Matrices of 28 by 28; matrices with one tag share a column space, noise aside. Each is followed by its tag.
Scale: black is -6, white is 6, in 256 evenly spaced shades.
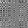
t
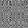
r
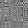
t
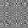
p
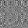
r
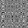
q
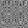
r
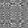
p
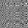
p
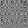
r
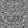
q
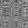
t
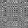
t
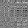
t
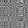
t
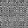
t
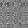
p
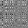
r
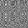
r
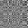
r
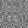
q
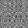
q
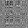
r
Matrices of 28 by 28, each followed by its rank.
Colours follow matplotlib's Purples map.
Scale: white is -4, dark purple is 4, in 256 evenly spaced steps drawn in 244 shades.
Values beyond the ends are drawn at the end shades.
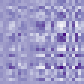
two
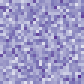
full rank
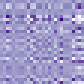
two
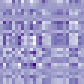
two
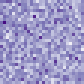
full rank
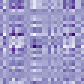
two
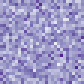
full rank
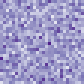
full rank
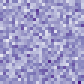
full rank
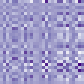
two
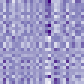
two
